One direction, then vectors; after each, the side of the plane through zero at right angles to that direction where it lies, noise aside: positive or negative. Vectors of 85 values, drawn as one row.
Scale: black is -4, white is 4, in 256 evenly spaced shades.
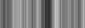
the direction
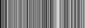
positive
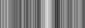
negative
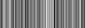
negative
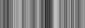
positive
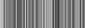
negative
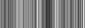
positive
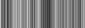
positive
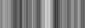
negative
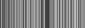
positive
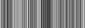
positive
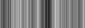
positive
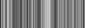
negative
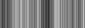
positive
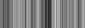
positive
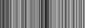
positive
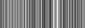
positive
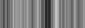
positive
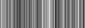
negative
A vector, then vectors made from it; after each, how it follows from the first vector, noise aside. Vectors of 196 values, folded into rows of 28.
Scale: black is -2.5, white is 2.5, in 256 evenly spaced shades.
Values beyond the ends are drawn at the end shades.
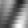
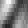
reversed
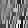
sign-scrambled
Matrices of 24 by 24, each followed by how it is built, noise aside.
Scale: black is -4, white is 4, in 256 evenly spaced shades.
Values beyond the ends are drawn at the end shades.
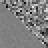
upper triangular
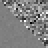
upper triangular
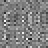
low rank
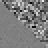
upper triangular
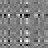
low rank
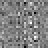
low rank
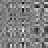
low rank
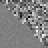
upper triangular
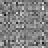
low rank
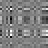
low rank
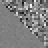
upper triangular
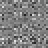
low rank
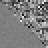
upper triangular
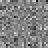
low rank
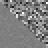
upper triangular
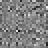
low rank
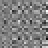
low rank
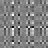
low rank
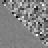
upper triangular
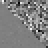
upper triangular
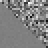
upper triangular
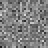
low rank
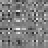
low rank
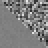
upper triangular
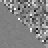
upper triangular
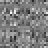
low rank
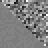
upper triangular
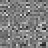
low rank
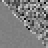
upper triangular
